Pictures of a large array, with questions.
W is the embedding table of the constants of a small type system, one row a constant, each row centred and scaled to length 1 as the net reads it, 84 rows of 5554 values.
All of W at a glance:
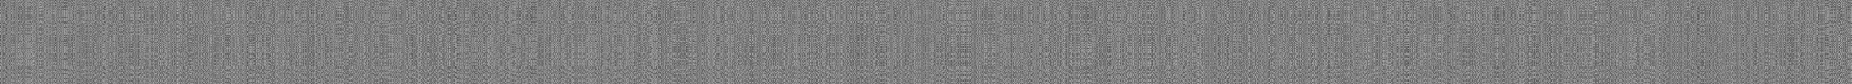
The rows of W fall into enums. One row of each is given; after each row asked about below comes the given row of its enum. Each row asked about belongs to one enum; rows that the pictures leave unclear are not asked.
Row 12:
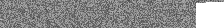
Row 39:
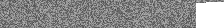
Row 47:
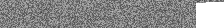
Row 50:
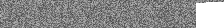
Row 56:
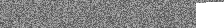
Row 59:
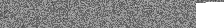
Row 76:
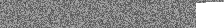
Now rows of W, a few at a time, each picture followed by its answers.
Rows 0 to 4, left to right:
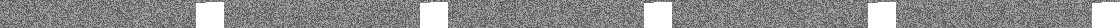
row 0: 39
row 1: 47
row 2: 59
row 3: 39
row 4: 12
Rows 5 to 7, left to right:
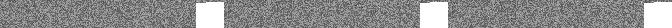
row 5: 39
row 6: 59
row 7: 59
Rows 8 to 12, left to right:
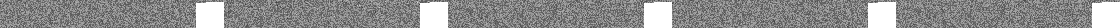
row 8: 76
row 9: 59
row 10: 12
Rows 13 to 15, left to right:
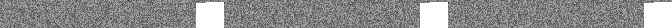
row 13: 12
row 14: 76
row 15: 76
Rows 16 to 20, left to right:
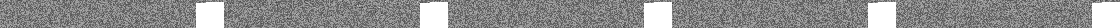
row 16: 76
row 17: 59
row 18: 76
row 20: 47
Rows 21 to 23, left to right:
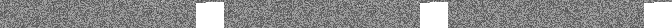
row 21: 59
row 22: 59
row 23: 39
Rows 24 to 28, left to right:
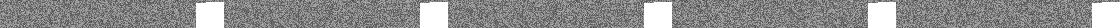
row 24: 76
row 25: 12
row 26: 12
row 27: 39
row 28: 76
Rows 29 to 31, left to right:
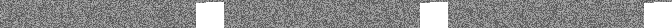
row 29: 50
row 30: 76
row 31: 12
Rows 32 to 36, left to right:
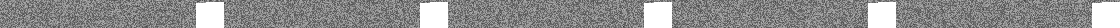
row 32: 47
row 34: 76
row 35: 39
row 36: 12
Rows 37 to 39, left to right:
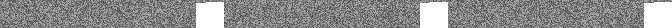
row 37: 39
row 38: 50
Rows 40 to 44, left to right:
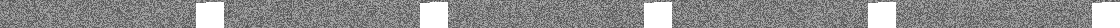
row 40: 39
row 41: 59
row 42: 50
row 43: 39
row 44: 47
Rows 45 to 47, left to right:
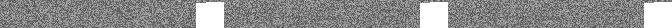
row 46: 47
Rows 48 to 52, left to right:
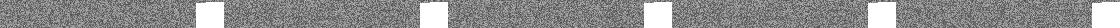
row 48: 76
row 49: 47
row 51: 47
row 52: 12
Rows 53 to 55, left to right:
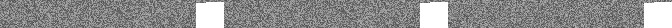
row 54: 39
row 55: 56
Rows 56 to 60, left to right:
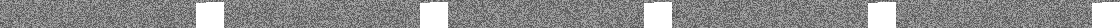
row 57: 47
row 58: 39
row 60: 56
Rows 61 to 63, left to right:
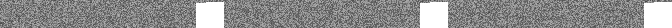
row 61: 56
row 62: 12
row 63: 47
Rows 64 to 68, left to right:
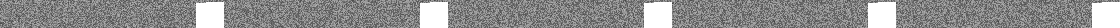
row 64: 56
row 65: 12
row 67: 76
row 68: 76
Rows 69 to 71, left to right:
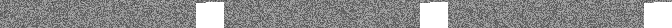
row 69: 59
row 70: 39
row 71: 12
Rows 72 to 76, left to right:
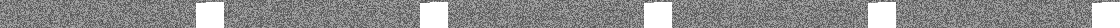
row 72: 76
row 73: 59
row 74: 47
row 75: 47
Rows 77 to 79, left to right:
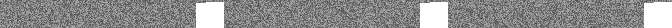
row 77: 76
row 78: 39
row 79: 12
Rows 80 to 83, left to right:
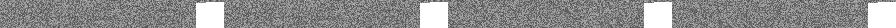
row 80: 47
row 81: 47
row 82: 39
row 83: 12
